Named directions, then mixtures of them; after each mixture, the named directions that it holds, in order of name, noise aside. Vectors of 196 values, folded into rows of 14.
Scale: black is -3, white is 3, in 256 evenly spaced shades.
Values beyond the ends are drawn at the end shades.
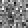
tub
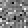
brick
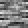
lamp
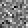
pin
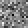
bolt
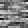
lamp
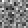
bolt, tub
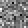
bolt, brick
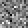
pin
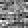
brick, lamp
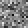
bolt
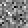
brick, pin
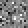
brick, pin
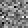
bolt, pin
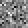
brick, pin
